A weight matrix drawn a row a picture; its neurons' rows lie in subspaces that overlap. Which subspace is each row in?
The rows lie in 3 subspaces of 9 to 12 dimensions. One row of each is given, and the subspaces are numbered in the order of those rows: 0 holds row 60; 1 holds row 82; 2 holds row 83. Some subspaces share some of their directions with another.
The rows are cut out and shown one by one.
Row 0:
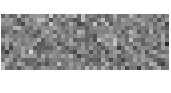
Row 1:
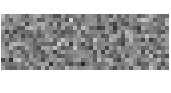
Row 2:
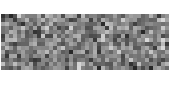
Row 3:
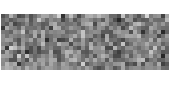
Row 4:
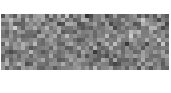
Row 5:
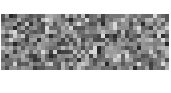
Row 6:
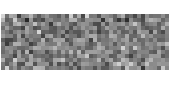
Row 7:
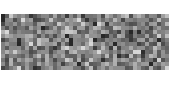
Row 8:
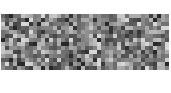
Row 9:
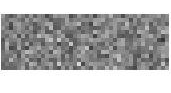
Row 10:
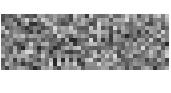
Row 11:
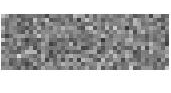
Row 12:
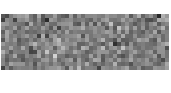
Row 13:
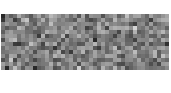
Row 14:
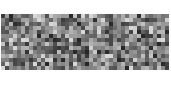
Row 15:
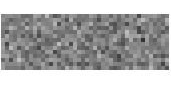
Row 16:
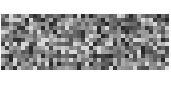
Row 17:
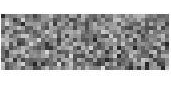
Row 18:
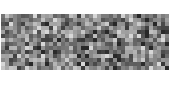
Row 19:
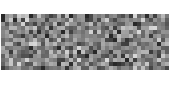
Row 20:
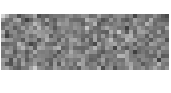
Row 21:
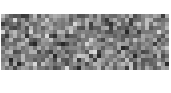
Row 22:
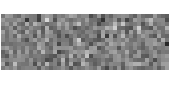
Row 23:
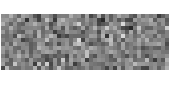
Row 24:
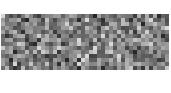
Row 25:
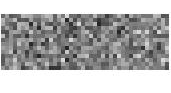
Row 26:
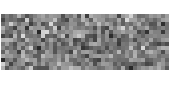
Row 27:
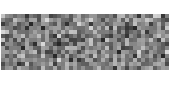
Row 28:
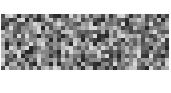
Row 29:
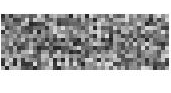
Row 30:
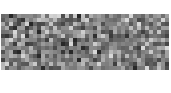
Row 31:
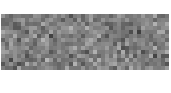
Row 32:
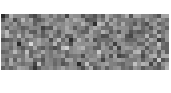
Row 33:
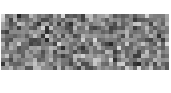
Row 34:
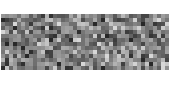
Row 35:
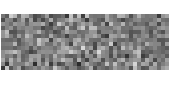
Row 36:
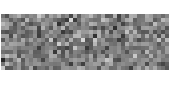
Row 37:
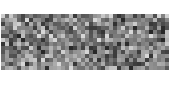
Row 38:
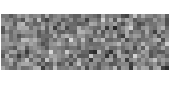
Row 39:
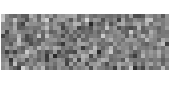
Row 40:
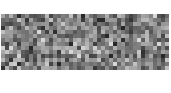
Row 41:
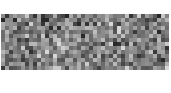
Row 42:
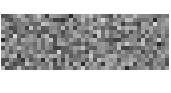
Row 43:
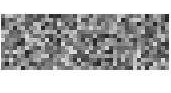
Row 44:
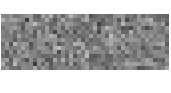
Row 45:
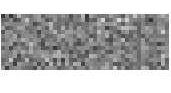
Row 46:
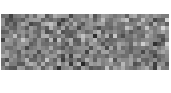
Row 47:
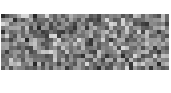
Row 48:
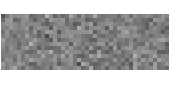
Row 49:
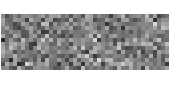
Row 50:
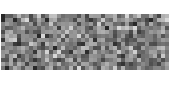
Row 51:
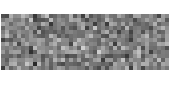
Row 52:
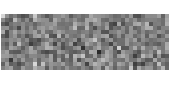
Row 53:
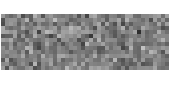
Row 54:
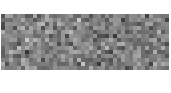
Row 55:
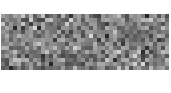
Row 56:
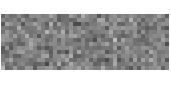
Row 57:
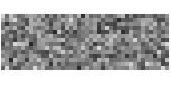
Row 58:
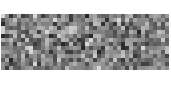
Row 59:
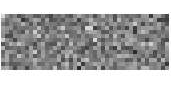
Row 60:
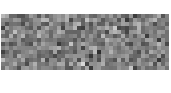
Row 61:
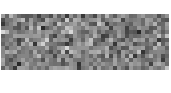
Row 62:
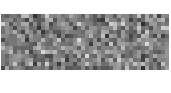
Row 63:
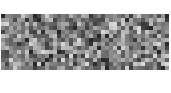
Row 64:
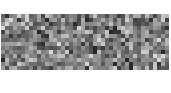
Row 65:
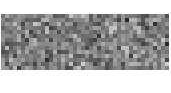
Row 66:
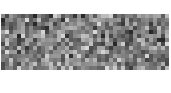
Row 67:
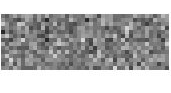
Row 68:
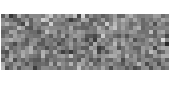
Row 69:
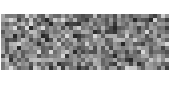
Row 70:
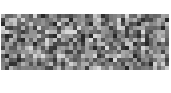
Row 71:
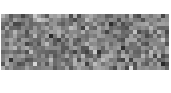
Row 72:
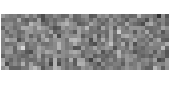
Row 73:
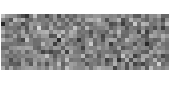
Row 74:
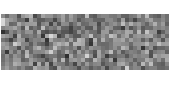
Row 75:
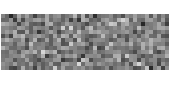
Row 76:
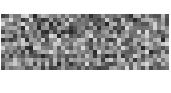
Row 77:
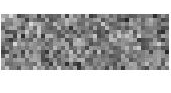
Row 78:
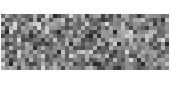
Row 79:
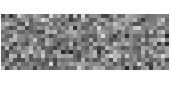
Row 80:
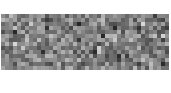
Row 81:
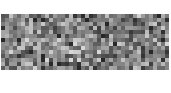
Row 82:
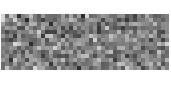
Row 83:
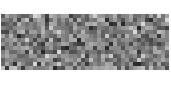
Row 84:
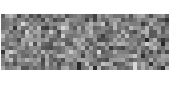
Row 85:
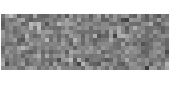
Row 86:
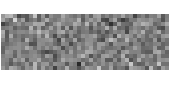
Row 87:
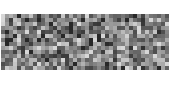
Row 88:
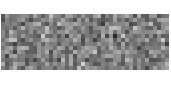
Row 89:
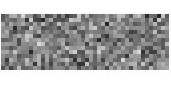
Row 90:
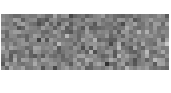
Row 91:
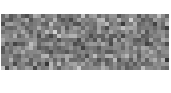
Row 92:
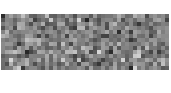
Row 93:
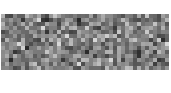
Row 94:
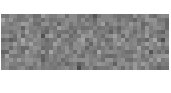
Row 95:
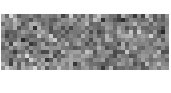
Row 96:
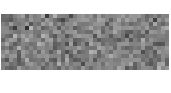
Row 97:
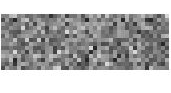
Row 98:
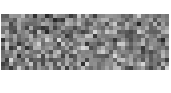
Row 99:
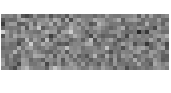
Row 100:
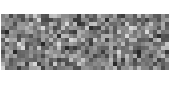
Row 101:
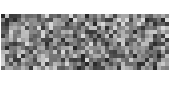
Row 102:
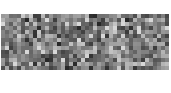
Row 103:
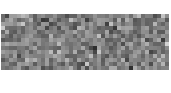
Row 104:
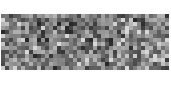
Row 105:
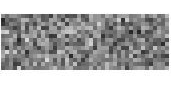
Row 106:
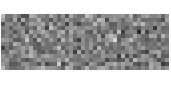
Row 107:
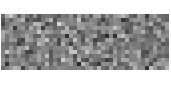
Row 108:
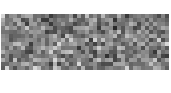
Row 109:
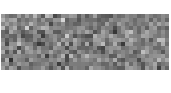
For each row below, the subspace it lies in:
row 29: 2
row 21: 2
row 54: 2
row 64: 0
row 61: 2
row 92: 2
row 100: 2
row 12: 2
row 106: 1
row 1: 0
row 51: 2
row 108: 2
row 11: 2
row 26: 0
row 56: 1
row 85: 2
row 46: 0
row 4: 1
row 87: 1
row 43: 2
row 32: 2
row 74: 1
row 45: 0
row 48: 0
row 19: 1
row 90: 1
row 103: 0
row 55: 0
